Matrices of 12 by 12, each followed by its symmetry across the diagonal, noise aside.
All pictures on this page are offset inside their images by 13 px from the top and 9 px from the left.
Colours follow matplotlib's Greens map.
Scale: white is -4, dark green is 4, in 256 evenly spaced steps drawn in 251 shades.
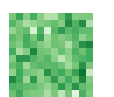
neither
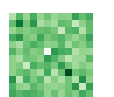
symmetric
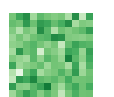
neither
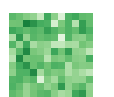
neither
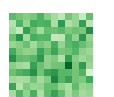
neither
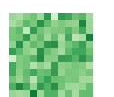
symmetric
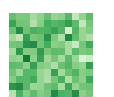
neither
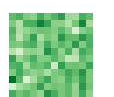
neither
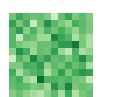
symmetric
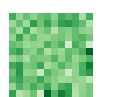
symmetric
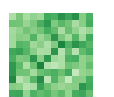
symmetric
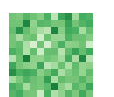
symmetric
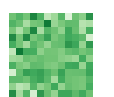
symmetric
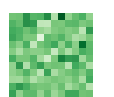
neither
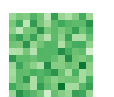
symmetric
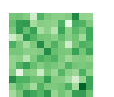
symmetric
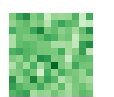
neither
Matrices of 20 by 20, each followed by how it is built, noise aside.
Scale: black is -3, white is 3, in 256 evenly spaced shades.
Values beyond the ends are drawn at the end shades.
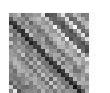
Toeplitz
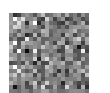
low rank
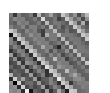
Toeplitz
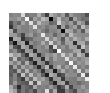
Toeplitz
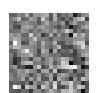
low rank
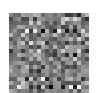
low rank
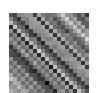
Toeplitz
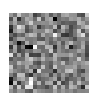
low rank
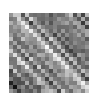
Toeplitz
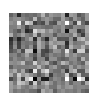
low rank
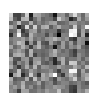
low rank
